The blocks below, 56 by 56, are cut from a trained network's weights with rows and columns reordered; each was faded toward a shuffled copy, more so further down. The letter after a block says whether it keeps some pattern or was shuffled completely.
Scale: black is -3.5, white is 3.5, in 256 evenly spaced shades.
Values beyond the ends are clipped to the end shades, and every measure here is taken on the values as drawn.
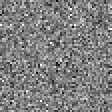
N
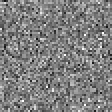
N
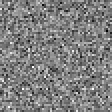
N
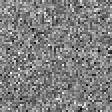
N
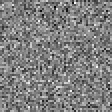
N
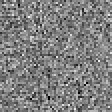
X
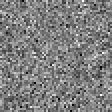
N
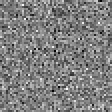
N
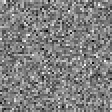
X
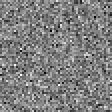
X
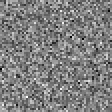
X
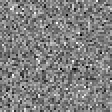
N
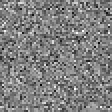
N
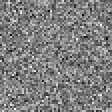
X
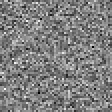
N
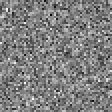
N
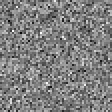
X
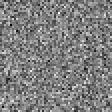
X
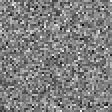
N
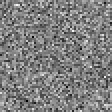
X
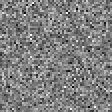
N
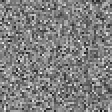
X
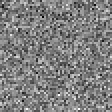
X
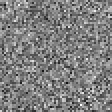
X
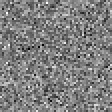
X
